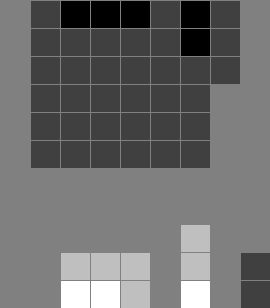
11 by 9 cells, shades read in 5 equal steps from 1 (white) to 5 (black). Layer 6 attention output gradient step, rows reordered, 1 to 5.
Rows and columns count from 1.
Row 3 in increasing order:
3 3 4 4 4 4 4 4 4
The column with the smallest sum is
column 1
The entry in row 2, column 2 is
4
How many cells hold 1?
3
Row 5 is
3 4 4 4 4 4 4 3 3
